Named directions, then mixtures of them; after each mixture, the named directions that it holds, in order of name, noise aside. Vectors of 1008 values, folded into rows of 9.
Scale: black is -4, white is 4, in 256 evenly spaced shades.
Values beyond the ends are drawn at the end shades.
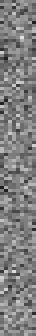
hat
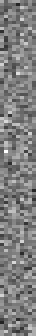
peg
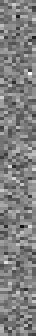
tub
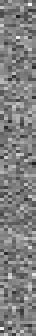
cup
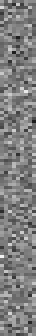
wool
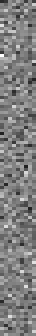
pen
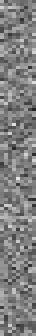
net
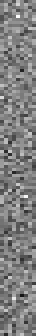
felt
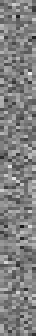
tub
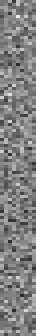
felt, hat, wool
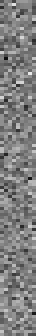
hat, tub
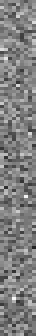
felt, hat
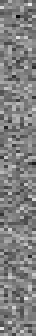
cup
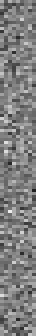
peg, wool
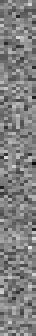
cup, hat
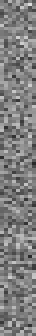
cup, felt, peg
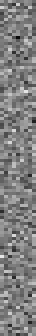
wool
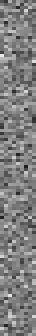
pen, wool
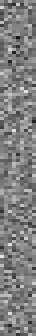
wool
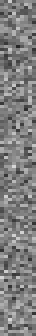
cup, hat, wool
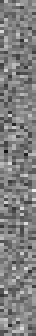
net, peg
